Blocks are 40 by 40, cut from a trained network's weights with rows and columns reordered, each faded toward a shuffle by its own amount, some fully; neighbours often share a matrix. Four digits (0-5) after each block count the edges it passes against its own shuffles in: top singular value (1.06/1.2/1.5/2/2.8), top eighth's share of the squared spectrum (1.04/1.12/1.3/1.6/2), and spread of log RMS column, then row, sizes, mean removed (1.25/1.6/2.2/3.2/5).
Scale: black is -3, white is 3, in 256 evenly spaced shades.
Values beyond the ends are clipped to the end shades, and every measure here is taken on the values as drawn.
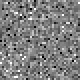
0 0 0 0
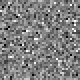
0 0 0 0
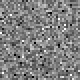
0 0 0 0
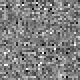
1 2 1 2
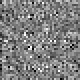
2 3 0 2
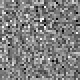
2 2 1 1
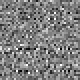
3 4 0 2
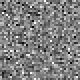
1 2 1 0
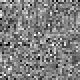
2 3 0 1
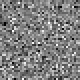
2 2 0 1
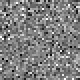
1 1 0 0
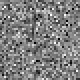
1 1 0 0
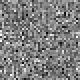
2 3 1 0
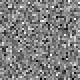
1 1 0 0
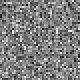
1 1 0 0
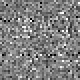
2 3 0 2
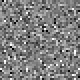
1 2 1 0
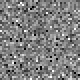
0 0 0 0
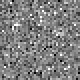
1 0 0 0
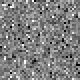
0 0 0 0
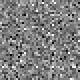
1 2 1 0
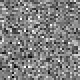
2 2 0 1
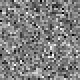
1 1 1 0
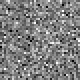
0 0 0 0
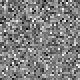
1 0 0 0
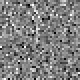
2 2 0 1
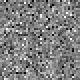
0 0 1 0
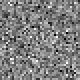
2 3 0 1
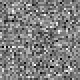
2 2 0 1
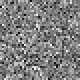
0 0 0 1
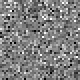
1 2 0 0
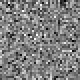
2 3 1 1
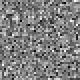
1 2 0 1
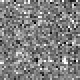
3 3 1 2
